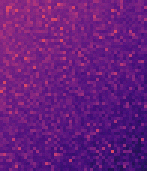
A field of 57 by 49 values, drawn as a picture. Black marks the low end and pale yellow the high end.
Slope: up to the top left. Average level on the scale: 30%. Stripes: none. Ninth with the highest average: top left. Grain: fine.
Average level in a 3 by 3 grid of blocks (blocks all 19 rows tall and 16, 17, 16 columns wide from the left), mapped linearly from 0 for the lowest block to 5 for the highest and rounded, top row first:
543 | 421 | 210
